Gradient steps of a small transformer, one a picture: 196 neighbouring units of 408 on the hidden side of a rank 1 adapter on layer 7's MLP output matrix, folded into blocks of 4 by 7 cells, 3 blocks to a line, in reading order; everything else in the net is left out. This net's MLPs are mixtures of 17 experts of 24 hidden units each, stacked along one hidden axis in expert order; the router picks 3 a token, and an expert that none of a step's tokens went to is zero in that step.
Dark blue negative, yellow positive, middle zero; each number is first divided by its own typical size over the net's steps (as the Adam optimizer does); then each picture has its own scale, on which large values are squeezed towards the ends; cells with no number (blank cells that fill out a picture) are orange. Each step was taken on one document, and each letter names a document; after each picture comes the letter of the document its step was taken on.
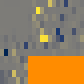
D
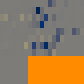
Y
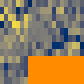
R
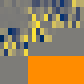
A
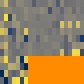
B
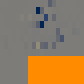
Y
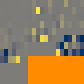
D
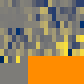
R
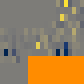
D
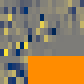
R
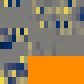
B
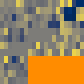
R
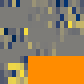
B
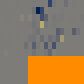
Y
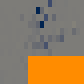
Y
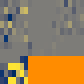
B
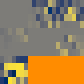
B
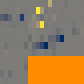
Y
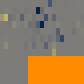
Y
